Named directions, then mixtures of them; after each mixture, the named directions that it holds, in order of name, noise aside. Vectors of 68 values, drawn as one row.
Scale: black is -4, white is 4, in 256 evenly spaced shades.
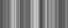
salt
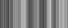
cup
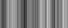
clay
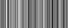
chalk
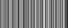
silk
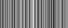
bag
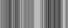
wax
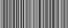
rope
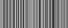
rope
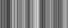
cup, salt, wax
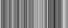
clay, wax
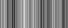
bag, clay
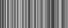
bag, chalk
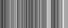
clay, cup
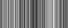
bag, rope, wax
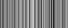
bag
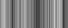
clay, salt, wax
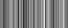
clay, rope, silk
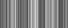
chalk, salt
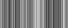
wax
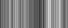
cup, wax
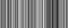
chalk, wax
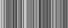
bag, clay, rope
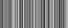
rope, salt, silk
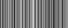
bag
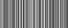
rope, silk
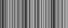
bag, clay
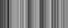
chalk, cup, salt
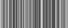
rope, salt, silk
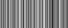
chalk, rope, silk
